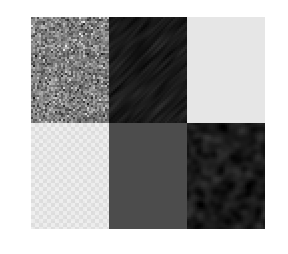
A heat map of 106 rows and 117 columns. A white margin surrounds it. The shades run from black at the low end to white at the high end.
It is made of 2 by 3 panels. Panel 1,1: middling, fine-grained, strong in contrast. Panel 1,2: very low, slanting up to the right, faint in contrast. Panel 1,3: very high, flat. Panel 2,1: very high, checkered, faint in contrast. Panel 2,2: low, flat. Panel 2,3: very low, blotchy, faint in contrast.
